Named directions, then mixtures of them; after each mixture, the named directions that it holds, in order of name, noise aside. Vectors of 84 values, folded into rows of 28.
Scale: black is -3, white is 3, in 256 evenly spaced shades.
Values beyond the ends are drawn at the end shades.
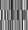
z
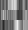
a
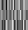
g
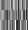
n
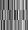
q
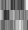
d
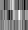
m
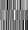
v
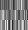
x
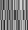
n, q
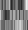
d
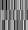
g, x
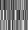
x, z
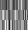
x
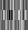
m, q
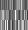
x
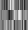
g, m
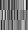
q, x, z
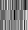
n, v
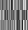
g, n, z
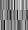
g, q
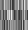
m, z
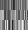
d, x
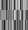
g, v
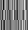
q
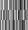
q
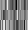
a, q, v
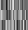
g, m, n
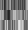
d, m, x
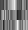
a
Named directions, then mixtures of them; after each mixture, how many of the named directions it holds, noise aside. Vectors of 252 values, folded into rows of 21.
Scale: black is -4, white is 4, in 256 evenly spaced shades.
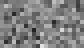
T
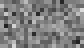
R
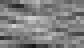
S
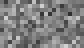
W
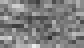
two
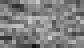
two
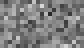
one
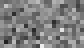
one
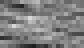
one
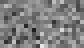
one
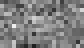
three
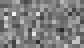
three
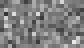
two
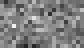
three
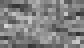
two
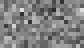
three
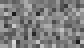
two
